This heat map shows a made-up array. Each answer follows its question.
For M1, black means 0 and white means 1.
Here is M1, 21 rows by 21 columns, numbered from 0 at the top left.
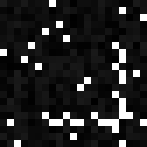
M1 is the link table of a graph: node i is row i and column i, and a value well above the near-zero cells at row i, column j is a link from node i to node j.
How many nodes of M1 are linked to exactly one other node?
12
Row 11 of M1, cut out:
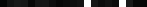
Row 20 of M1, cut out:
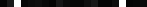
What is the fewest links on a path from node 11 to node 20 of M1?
2
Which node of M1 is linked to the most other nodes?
node 17
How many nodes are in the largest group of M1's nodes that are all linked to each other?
2
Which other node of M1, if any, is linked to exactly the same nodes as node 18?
node 13
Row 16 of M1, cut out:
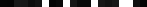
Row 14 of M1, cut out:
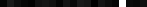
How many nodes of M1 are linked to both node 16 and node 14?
1
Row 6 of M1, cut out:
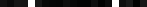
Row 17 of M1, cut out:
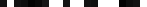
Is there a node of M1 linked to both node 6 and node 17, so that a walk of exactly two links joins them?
yes
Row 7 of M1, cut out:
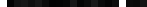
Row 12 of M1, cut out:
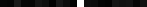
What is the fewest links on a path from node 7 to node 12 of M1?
3
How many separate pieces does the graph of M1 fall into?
1
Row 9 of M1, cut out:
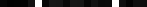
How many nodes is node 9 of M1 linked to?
2
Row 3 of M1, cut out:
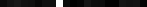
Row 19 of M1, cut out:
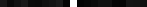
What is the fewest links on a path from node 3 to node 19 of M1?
4
